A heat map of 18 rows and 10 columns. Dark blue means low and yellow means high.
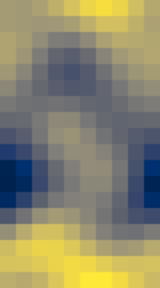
Stripes: none. Histogram: bell-shaped. Ninth with the lowest average: middle left. Ninth with the highest average: bottom middle. Slope: none.
